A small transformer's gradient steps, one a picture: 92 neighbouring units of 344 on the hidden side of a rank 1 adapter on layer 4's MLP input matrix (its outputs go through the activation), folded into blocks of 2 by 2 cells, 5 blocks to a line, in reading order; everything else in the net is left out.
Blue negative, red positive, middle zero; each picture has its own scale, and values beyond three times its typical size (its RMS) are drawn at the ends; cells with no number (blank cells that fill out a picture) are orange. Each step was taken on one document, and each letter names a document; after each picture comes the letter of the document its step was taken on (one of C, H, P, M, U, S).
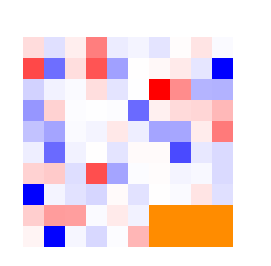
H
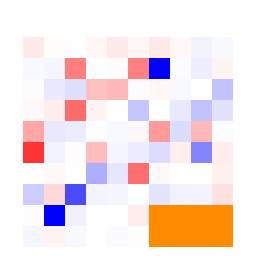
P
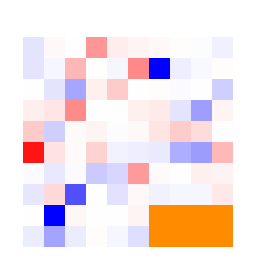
P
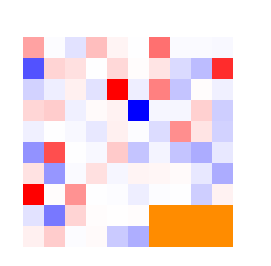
H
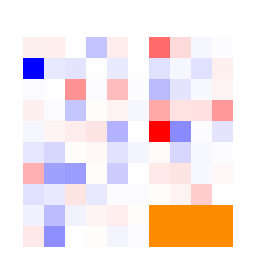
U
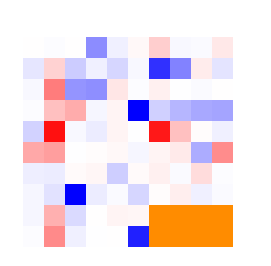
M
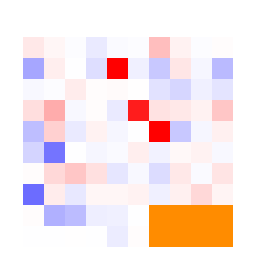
U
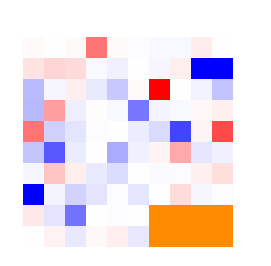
H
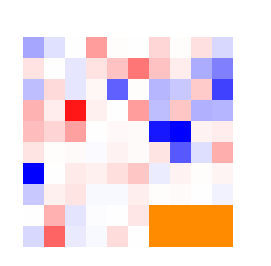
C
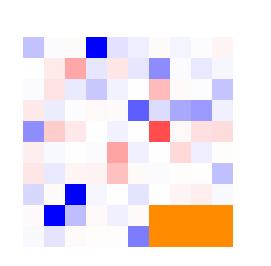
M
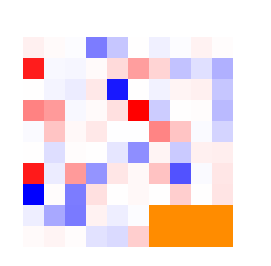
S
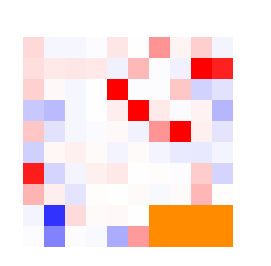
H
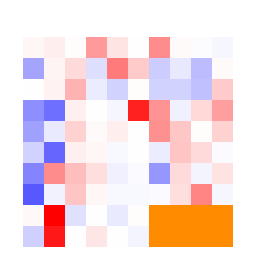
U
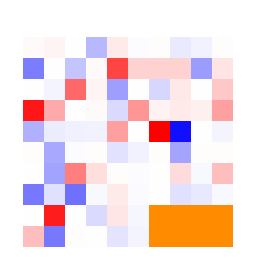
U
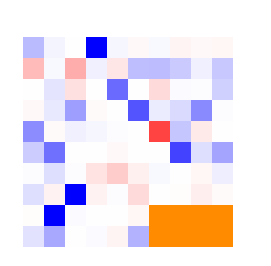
M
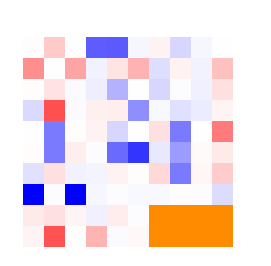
S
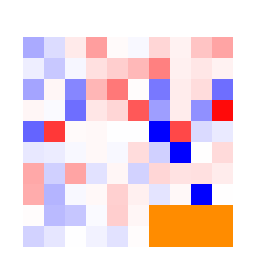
C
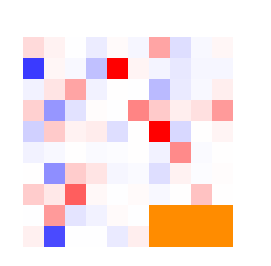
U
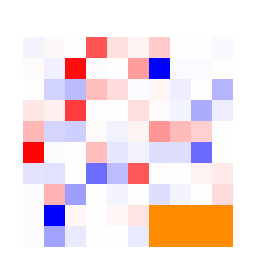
P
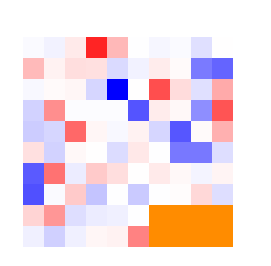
H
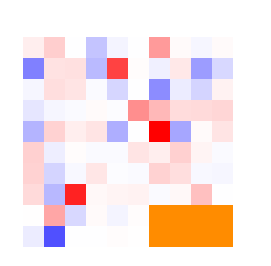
U
